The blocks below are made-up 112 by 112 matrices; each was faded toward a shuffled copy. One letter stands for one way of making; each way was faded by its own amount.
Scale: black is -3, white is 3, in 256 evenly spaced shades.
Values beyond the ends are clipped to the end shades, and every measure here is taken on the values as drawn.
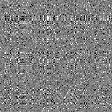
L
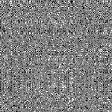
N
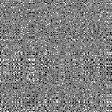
L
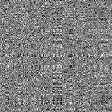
N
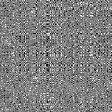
L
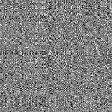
N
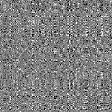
L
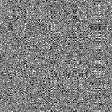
N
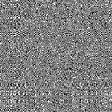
N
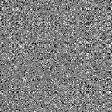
N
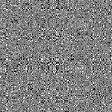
L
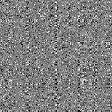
N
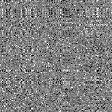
N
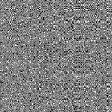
N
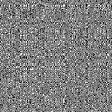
N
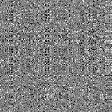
N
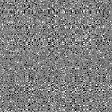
L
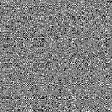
N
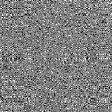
N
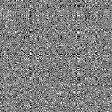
N
